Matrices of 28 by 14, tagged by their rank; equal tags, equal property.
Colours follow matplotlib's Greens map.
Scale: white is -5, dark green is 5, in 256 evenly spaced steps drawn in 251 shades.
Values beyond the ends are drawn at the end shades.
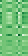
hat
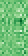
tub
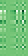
hat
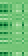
hat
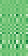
hat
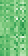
tub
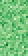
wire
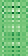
hat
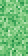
wire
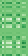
hat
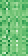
tub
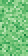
wire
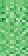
tub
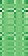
hat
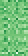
tub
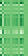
hat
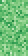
wire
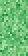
wire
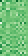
tub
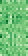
tub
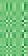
hat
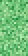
wire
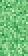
wire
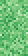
wire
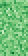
wire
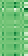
hat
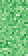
wire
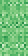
tub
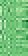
tub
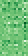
tub
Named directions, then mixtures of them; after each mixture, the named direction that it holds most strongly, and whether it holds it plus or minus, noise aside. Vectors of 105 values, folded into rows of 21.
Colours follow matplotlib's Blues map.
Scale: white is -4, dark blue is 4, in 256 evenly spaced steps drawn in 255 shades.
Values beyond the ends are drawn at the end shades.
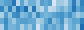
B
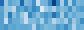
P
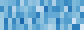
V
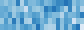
V, plus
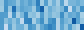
V, minus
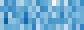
P, minus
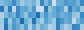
V, plus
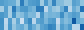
V, minus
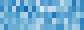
B, plus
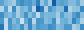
V, minus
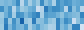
V, plus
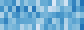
B, plus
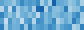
V, minus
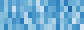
V, plus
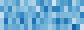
V, plus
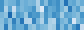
V, plus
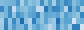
V, plus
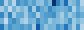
B, minus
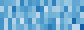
V, minus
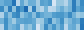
B, plus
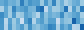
V, minus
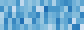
V, plus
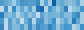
V, minus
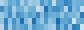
V, plus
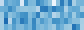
P, minus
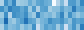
B, plus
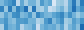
B, plus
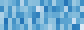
V, plus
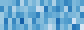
V, plus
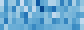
P, minus
